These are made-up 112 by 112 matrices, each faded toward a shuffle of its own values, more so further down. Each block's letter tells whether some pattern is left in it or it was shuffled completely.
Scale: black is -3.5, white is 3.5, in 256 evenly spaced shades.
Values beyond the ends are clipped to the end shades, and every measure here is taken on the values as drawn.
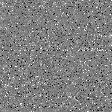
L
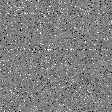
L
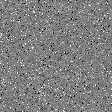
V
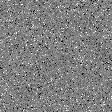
V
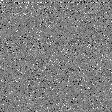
L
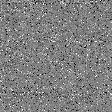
L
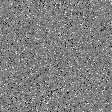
V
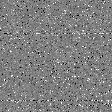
L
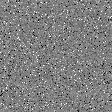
V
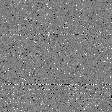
L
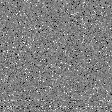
L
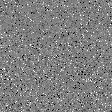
L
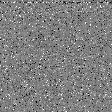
L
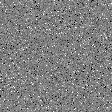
V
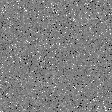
V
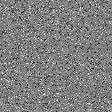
L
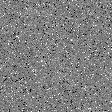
V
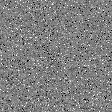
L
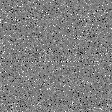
L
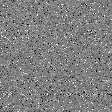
L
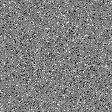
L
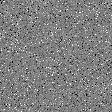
V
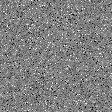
V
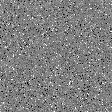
V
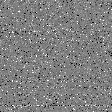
L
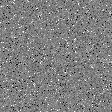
V
